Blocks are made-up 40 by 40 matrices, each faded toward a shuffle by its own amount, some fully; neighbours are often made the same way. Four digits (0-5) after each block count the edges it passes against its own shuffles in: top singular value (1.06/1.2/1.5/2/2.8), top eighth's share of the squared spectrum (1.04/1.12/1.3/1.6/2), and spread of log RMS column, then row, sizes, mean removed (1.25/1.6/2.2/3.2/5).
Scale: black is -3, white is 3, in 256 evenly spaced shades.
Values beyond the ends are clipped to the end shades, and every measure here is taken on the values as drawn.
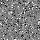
0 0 0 0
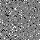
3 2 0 0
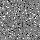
0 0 0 0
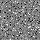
0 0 0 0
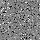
1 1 0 0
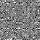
3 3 1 2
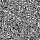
1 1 0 0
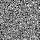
0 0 0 0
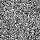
0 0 0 0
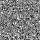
0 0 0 0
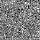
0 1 2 0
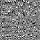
3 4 2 2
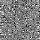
3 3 2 1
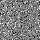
2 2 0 0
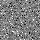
1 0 0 0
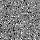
0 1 0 0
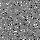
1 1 0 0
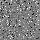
0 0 0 0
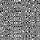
4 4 2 2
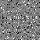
3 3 1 1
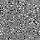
3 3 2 1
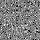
2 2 0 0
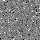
1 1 0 0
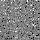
1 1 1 0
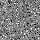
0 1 0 0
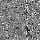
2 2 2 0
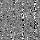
2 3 2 0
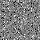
1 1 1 0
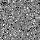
1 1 1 0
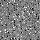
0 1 0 0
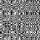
4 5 3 3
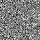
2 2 1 0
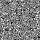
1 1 0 0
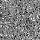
2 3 0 1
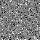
2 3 0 1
